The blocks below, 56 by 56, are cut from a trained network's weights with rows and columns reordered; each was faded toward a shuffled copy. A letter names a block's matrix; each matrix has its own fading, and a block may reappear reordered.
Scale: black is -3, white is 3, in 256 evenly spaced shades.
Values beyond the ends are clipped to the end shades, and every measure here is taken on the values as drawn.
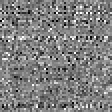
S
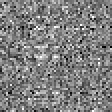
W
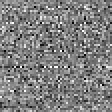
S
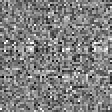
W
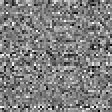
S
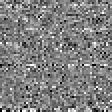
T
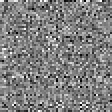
S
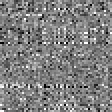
S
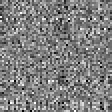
W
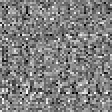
S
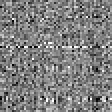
W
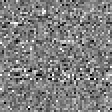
T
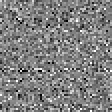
T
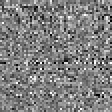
S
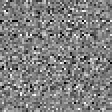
T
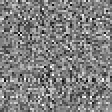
W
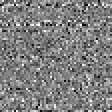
T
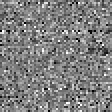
T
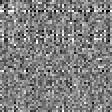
W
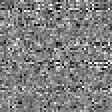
S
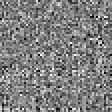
W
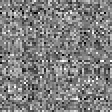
W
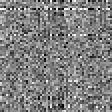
W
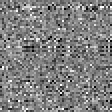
S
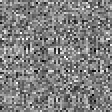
W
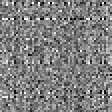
W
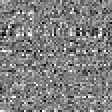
S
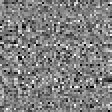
T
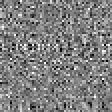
S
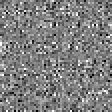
T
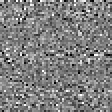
T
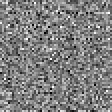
W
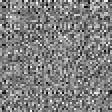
W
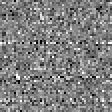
T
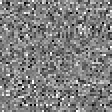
T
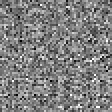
W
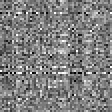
W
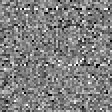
T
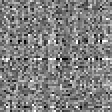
W
